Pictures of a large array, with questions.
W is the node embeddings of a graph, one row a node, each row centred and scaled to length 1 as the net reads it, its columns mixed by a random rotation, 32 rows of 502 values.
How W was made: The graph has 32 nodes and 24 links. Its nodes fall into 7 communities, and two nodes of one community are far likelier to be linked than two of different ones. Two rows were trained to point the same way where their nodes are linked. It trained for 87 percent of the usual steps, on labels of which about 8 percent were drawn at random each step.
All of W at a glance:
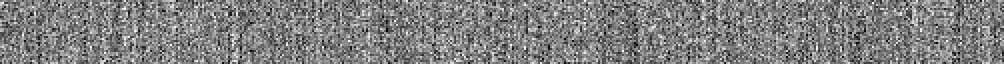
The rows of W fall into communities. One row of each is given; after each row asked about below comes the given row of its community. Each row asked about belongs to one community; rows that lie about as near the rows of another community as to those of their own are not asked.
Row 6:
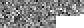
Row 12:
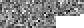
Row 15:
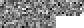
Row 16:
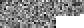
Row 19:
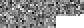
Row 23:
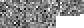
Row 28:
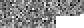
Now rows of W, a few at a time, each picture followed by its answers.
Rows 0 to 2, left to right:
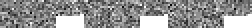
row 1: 23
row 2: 23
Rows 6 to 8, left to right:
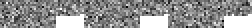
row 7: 6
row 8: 16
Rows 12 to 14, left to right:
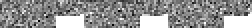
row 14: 15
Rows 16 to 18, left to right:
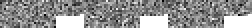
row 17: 28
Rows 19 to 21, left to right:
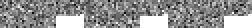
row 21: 12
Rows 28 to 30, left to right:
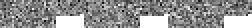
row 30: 19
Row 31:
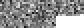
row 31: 19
